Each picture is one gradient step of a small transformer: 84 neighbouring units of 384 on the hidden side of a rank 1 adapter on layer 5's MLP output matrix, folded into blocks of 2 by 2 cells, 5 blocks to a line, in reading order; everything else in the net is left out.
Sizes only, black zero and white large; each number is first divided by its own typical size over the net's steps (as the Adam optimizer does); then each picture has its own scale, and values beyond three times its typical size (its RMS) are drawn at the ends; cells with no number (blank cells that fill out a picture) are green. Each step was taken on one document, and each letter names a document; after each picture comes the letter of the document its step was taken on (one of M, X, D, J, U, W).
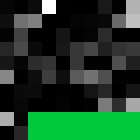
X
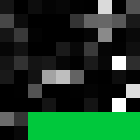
X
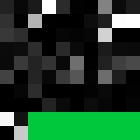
X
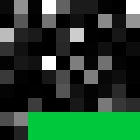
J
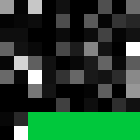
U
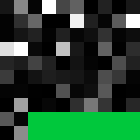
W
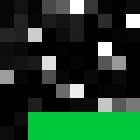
J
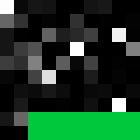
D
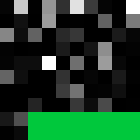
J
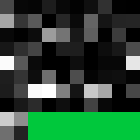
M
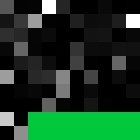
X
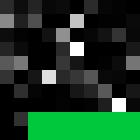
D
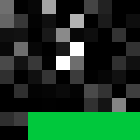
D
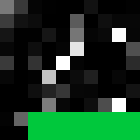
D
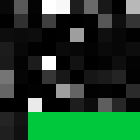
J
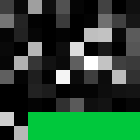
U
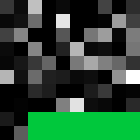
U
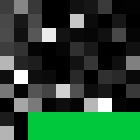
M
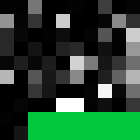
U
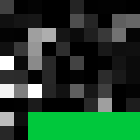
M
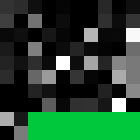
U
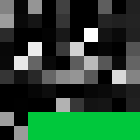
U
